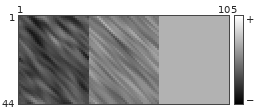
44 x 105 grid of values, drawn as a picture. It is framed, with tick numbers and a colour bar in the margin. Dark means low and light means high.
It is made of 1 by 3 panels. Panel 1,1: low, slanting down to the right. Panel 1,2: middling, slanting down to the right. Panel 1,3: high, flat.
